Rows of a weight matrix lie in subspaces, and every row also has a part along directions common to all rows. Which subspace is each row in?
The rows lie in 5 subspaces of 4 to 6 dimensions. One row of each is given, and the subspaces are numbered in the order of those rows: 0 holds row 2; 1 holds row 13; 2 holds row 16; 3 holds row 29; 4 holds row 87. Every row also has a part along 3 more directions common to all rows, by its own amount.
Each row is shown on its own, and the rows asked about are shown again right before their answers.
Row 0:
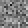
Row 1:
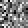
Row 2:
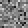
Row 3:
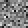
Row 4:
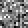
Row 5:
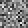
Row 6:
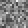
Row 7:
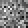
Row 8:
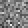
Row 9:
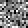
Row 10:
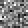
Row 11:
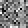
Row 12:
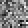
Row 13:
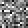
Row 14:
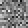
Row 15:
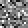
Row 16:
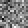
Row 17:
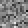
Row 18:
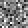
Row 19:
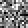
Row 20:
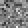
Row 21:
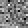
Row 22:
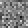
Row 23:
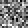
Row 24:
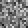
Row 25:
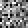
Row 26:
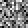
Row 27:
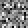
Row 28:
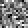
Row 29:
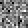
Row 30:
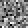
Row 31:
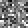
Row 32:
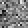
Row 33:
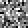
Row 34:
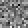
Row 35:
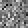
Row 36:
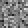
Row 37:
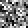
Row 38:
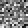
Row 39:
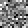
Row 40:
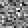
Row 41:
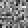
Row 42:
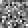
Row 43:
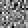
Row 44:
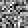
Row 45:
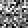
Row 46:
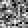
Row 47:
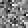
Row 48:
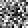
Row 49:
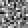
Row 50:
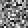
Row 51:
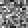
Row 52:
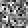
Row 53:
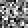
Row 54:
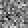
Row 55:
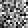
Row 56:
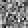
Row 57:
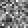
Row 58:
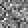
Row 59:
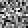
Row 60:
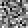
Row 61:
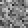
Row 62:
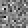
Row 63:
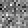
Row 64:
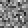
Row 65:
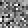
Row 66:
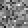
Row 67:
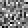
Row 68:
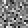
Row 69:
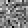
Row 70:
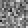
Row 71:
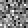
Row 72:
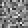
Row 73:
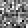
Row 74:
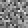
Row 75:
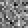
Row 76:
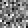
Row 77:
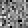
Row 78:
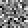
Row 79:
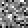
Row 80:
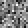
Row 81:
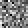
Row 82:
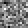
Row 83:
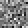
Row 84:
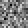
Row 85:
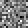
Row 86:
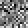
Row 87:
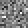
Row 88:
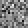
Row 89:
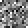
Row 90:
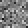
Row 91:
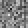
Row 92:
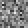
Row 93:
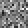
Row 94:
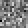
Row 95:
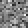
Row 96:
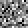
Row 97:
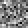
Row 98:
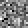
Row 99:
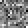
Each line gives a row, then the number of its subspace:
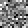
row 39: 0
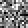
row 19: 3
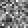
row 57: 4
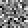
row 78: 0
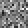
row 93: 1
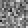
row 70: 3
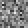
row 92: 4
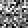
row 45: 3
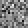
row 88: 1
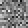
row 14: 1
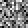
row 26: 3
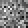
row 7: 1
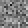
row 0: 4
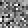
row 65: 3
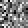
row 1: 4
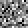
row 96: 1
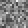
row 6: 4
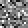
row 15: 4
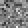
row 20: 1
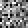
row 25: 3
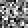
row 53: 4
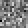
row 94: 3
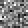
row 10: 2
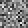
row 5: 1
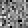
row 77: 1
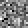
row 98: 4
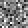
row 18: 0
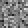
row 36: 2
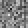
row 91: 3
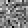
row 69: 0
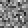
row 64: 0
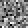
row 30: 0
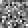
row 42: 3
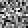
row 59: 0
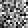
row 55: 0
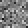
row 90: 2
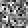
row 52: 4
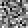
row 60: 1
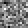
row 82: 2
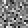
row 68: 0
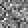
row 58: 4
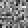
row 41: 3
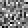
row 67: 0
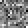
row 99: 2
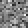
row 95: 2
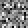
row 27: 1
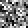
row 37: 4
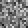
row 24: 2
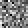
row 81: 4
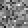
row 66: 4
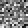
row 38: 0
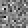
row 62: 4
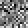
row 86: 1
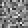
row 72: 1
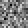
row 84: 4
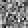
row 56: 4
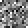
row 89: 2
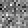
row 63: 3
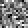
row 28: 1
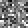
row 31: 2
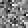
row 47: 2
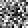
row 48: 0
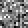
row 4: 2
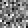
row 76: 3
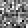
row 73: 3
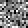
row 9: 0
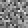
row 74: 0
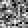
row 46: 2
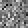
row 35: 3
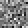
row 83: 0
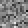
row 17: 2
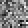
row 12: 1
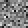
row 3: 3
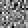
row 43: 1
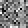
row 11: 1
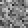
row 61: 2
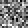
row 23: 0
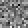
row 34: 3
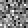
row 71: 4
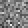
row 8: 0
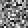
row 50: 2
